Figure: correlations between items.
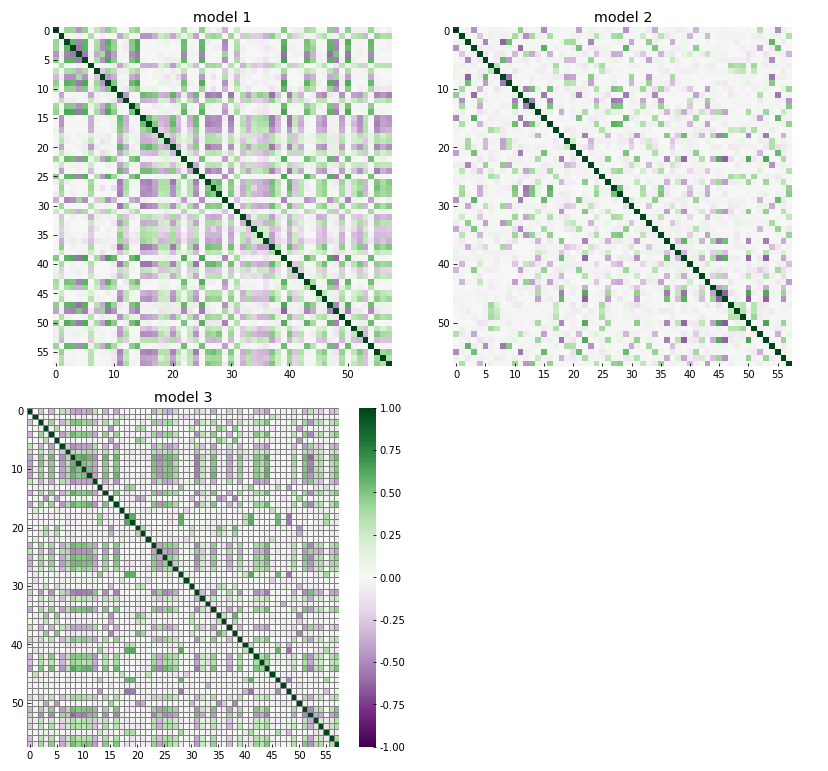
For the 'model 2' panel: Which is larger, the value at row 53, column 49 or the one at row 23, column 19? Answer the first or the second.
the first
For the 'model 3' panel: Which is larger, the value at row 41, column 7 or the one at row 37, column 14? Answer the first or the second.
the first
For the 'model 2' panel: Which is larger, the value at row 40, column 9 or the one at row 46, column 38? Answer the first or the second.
the first
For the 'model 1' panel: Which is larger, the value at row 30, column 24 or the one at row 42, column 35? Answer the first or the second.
the second
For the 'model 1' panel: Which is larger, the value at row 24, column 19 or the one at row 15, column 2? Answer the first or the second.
the second
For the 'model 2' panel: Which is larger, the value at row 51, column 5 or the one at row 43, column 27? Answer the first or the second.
the first
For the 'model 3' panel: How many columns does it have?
58
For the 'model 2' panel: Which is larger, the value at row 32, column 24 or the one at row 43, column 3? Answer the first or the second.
the first
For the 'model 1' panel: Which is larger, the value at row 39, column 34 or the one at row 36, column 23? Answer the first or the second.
the first
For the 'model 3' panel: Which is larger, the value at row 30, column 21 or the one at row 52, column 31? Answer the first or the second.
the second
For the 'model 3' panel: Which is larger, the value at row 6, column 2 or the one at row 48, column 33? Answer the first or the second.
the second
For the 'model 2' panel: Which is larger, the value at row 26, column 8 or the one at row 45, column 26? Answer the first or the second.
the second
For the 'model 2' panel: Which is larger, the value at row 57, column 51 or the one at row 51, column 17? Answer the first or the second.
the second
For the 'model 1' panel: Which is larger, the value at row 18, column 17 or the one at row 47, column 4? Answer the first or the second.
the first
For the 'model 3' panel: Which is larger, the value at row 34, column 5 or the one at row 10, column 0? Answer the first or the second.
the first
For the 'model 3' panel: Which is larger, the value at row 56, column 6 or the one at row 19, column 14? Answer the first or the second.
the second
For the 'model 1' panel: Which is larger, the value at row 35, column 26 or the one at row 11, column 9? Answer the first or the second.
the second
